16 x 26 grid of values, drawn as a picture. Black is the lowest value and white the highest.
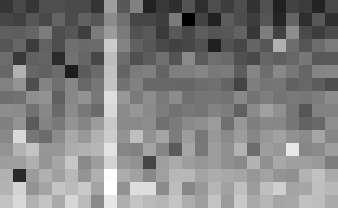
Ninth with the highest average: bottom left. Calmest part: centre. Slope: up to the bottom. Odd lines: column 9.
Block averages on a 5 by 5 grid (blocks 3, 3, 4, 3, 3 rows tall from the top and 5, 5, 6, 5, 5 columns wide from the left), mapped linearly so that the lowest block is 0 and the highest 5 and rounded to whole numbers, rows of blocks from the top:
11000 / 12112 / 23222 / 44334 / 45444
